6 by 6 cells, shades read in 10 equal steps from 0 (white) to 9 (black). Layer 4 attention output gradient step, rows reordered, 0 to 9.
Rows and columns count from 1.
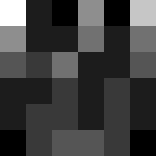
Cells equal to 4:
2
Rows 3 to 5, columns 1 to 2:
6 7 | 8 8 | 8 7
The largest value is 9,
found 4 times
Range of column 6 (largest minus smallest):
7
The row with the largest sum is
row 4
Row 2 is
4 8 8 5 8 5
